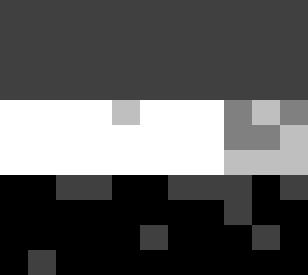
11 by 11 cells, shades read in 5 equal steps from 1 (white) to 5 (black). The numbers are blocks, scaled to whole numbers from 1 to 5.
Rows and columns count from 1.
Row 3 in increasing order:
4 4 4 4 4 4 4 4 4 4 4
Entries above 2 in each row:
11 11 11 11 2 2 0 11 11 11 11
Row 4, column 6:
4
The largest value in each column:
5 5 5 5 5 5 5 5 5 5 5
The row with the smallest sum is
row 7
